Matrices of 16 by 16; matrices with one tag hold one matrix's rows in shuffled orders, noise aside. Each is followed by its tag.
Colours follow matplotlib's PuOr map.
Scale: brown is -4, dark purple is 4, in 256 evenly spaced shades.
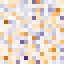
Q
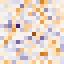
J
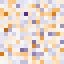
Q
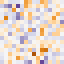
J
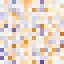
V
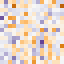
V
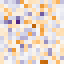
J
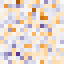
J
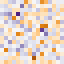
J
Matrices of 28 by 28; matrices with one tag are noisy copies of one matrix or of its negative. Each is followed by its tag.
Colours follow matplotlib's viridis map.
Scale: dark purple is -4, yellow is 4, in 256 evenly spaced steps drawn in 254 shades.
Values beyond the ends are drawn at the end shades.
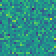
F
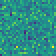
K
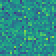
K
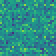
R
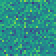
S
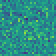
K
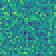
K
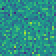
K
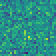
K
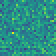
R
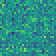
R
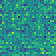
R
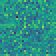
S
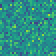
F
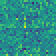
S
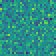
F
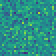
K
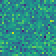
R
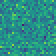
R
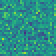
K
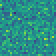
K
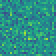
K
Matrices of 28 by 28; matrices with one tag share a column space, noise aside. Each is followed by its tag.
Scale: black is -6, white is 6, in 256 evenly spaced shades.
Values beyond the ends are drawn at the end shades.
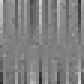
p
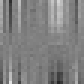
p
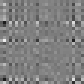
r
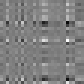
r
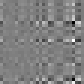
r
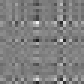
r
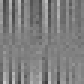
p
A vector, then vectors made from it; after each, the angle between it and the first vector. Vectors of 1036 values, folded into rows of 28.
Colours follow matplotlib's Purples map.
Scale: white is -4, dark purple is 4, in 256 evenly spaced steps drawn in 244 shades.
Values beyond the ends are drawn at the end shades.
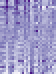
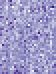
partly opposed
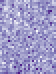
partly opposed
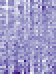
nearly opposite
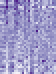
nearly parallel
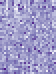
partly opposed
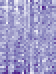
nearly opposite
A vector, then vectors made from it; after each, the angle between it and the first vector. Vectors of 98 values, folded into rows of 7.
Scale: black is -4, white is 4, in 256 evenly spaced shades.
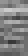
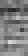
nearly opposite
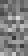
partly opposed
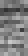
nearly opposite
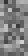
orthogonal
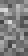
partly aligned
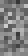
orthogonal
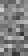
partly aligned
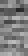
nearly opposite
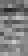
nearly opposite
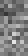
partly opposed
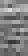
nearly parallel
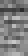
nearly opposite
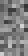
partly opposed
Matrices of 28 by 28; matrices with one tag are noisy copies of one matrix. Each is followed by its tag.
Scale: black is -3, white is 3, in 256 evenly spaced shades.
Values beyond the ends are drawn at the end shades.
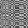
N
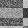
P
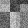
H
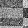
P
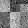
H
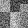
H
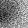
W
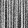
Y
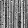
Y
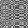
N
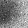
W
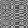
N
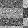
P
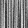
Y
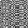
N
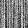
Y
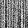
Y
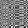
N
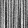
Y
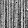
Y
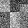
H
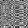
N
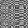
N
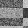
P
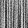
Y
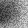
W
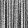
Y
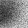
W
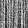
Y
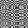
N
